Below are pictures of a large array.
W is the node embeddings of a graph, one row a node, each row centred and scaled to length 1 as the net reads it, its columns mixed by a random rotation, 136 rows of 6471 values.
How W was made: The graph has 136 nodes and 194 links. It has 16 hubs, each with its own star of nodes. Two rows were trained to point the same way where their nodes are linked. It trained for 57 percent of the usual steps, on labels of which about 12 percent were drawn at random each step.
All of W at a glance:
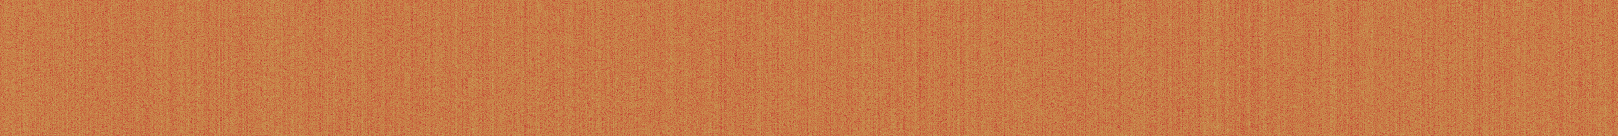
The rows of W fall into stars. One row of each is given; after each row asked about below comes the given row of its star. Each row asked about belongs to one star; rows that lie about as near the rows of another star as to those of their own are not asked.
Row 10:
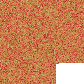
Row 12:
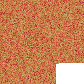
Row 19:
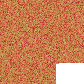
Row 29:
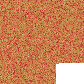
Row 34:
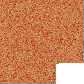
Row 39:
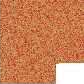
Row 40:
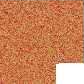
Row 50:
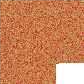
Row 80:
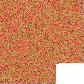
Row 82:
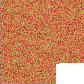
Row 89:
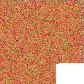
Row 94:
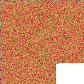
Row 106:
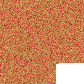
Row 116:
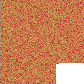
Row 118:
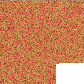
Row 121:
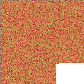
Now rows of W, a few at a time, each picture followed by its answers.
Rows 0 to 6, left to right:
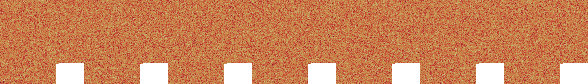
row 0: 40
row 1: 121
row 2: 19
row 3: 121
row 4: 89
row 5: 89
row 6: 29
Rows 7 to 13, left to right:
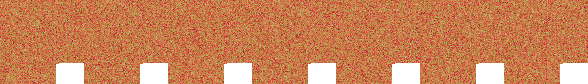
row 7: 10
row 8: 121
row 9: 34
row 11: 82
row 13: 19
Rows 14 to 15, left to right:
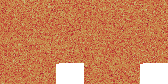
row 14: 118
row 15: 40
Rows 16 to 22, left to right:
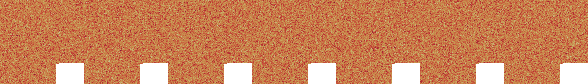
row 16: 80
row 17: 94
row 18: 106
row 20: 50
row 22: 106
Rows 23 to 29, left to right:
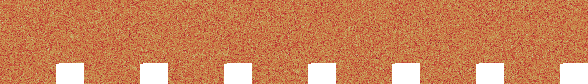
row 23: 116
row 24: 80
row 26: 50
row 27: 19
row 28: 121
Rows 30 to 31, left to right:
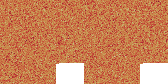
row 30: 34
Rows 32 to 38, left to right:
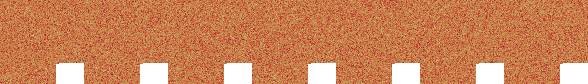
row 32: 80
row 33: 94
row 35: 106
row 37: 19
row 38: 118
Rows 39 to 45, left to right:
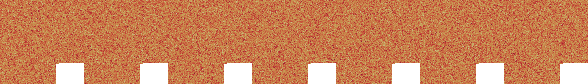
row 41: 10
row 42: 82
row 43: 82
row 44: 94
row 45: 34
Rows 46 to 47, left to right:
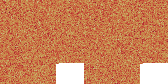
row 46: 10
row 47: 50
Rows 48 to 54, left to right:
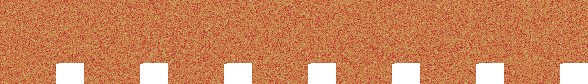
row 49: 34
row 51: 94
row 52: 12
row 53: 116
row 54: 118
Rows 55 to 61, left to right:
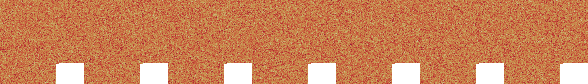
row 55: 50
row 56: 12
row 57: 10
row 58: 116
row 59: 39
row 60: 106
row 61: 89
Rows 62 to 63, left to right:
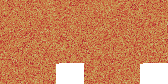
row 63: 106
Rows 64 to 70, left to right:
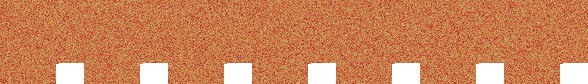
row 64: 118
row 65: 89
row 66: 12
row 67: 116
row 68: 12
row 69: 19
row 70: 10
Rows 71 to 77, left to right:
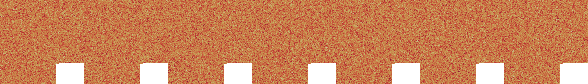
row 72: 118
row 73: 80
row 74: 121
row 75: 39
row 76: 82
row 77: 50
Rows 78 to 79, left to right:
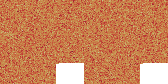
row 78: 40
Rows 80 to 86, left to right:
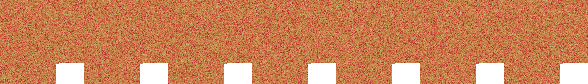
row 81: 29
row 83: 94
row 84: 89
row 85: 94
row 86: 40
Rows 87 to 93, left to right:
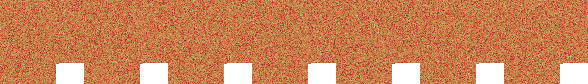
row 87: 80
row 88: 10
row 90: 82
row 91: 116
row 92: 29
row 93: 106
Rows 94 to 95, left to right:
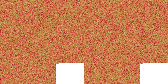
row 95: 29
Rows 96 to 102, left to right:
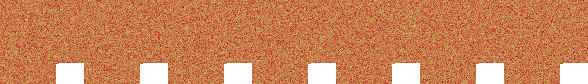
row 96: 40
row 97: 116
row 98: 12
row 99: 19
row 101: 80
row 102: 89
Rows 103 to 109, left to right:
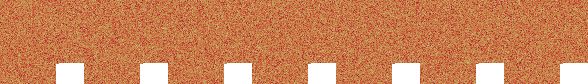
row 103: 121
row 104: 34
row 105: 12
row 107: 106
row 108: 116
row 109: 82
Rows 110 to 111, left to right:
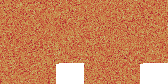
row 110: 116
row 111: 82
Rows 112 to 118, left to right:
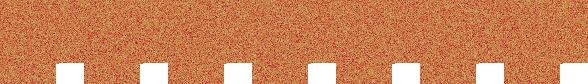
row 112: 29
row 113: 89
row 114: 118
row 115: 82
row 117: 40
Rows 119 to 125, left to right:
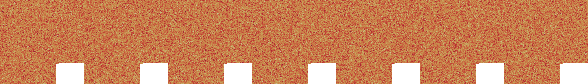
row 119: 118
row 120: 106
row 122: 116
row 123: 94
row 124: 89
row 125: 94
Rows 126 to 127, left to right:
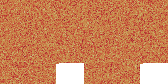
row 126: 82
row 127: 94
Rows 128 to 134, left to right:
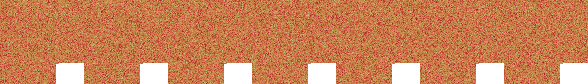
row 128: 118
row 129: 89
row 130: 10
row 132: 29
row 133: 118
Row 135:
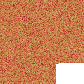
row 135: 12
